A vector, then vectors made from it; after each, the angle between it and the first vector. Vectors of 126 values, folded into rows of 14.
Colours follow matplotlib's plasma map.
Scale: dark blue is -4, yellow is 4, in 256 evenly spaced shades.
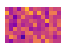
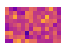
orthogonal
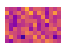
nearly parallel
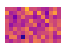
nearly parallel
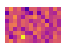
nearly opposite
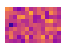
partly aligned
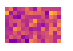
partly aligned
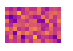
partly aligned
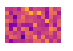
nearly parallel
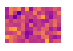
orthogonal
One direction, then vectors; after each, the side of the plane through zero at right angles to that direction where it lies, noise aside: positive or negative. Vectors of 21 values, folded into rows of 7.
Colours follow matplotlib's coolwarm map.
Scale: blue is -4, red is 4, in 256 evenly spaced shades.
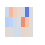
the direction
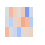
positive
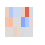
negative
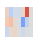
negative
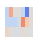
positive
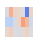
positive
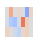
positive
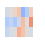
positive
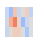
negative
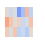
negative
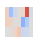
negative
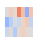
positive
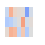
positive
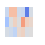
positive
